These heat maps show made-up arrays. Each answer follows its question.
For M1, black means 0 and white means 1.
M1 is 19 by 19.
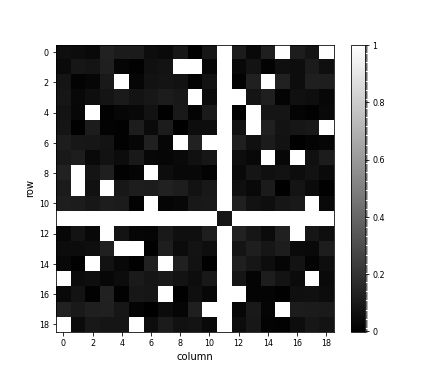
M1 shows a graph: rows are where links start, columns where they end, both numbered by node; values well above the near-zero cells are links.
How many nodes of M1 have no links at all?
0
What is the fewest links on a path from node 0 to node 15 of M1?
1
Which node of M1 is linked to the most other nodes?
node 11
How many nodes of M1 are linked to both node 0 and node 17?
2
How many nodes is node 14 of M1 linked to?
3
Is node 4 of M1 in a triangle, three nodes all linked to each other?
yes
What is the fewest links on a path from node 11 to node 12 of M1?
1
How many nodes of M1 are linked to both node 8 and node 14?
1
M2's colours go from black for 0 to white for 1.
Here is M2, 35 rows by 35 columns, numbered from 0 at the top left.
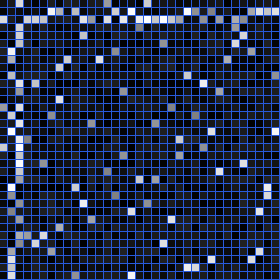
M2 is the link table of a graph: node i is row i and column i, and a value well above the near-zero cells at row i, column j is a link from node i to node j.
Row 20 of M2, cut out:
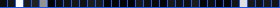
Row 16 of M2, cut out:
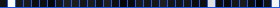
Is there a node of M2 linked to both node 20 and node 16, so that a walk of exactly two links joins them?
no
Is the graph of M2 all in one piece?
no
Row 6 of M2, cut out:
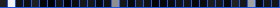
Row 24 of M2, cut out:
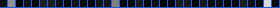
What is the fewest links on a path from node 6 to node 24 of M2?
2
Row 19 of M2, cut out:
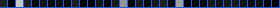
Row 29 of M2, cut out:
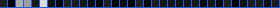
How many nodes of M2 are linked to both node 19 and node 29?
1
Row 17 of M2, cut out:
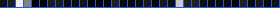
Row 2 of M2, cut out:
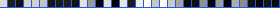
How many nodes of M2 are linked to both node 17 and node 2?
2
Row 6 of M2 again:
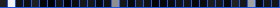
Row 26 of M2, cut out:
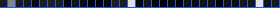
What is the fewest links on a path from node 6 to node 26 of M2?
2
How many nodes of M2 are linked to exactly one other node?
3
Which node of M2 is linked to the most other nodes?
node 2
